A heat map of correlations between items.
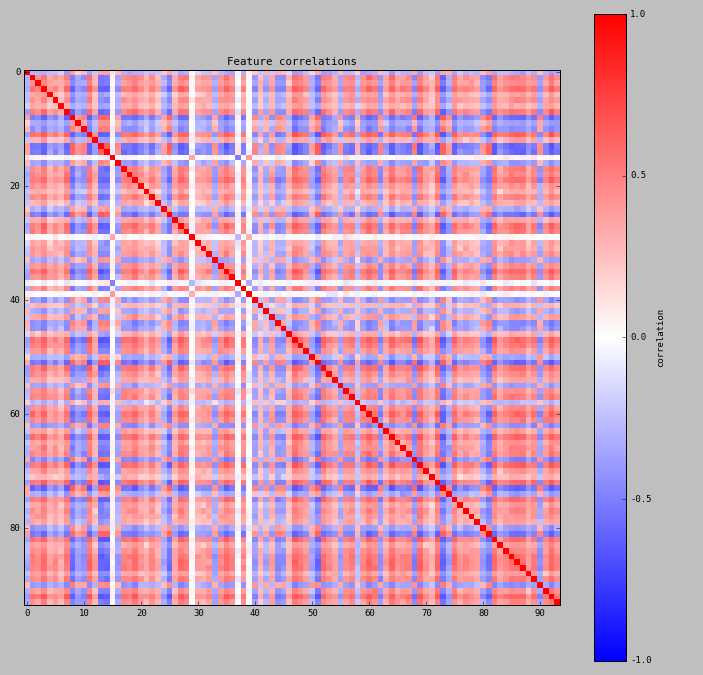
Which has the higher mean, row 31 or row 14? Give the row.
31
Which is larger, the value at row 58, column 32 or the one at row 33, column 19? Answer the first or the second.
the first
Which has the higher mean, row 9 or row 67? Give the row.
67
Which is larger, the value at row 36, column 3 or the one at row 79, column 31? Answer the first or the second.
the first
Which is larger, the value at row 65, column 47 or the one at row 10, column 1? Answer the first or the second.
the first
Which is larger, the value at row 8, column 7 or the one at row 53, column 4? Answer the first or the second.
the second
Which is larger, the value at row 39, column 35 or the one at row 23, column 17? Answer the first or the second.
the second
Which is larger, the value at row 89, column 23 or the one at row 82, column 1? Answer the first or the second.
the second
